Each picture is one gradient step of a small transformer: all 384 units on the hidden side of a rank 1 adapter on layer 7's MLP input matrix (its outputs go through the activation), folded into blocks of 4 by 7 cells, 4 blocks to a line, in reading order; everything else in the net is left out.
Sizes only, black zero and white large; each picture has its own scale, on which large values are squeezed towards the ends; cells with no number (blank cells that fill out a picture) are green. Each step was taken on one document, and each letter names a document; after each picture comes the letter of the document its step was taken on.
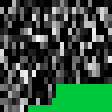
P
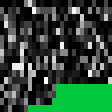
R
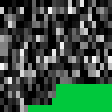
R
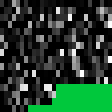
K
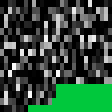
P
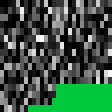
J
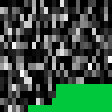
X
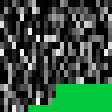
P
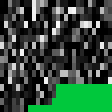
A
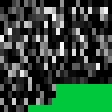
X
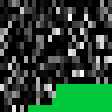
K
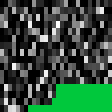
J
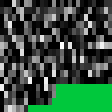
A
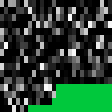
K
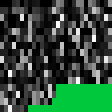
J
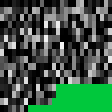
P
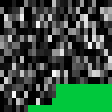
R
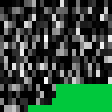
X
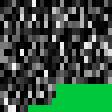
J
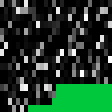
K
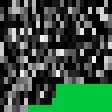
A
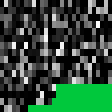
X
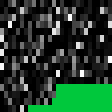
K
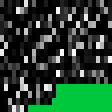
K
